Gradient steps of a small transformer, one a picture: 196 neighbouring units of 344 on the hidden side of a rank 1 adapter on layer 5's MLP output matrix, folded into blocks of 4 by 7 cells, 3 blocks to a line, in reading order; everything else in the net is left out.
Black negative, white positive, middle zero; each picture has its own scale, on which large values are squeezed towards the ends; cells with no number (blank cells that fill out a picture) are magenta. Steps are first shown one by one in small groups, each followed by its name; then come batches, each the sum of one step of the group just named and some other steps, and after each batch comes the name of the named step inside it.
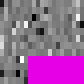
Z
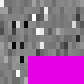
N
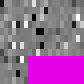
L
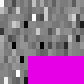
N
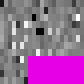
Z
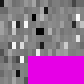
L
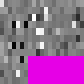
N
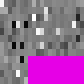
N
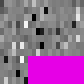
L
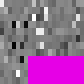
N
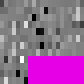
Z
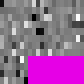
Z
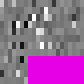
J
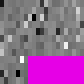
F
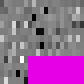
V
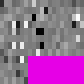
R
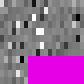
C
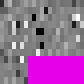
R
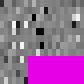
R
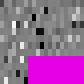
V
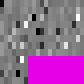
F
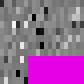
F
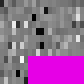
V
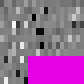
V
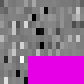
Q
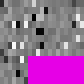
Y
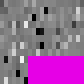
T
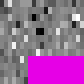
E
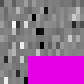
T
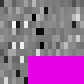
Y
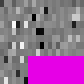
Y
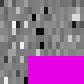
E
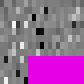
T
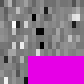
E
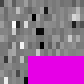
E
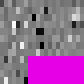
E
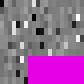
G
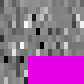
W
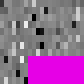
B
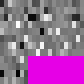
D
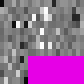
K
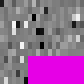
G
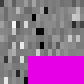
D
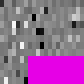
K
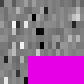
W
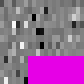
W
